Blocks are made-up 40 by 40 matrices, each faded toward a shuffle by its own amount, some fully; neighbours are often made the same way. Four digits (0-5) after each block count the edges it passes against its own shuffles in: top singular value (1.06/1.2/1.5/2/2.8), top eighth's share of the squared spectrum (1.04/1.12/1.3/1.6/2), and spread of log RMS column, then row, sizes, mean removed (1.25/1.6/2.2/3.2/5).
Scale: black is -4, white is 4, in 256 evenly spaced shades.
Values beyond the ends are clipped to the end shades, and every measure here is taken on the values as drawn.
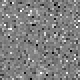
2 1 0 0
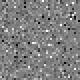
1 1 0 0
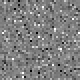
1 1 0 0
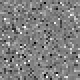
0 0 0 0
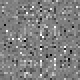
3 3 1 0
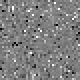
0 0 0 0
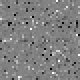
1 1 0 0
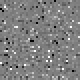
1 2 0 0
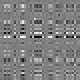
5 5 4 4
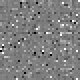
2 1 0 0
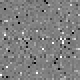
3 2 0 0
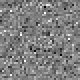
3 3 0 1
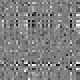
4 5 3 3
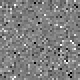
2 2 0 0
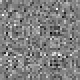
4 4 2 2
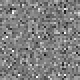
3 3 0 1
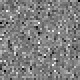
0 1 0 0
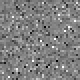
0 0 0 0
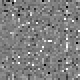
2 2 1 0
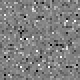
0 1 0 0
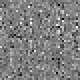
3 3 2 1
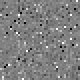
1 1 0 0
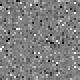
0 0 0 0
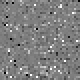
2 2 0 1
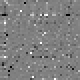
3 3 1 1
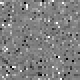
2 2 0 0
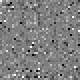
2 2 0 1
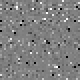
3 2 0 1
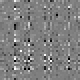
4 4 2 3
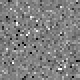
0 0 0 0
